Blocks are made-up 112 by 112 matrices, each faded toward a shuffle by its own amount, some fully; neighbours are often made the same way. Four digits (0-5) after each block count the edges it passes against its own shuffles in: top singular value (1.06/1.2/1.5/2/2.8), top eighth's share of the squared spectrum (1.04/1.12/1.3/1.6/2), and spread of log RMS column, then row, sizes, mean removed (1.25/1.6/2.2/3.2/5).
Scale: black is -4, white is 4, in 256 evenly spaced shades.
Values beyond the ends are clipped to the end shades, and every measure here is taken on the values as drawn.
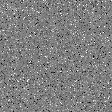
2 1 0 0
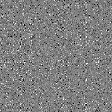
4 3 2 1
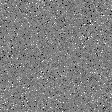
0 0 0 0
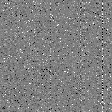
4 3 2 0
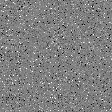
3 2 1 0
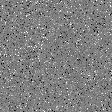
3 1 0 0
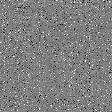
3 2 1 0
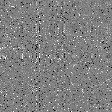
4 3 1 1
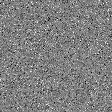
2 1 0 0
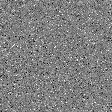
1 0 0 0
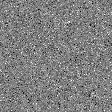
2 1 0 0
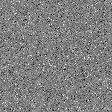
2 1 0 0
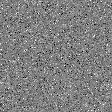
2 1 0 0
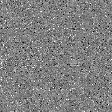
3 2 1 1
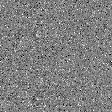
3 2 0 0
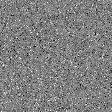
0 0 0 0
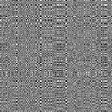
5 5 4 4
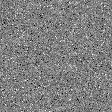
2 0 0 0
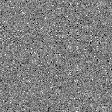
4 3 1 1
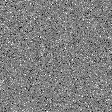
0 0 0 0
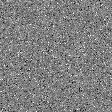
1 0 0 0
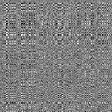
5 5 4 4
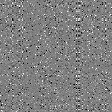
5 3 2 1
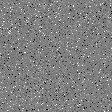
2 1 0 0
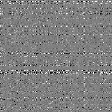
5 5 2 4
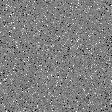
0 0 0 0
